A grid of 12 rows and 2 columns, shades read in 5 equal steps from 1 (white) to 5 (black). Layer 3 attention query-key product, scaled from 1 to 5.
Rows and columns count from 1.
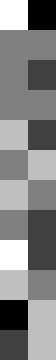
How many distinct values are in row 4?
1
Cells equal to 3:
9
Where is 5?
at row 1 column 2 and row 11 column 1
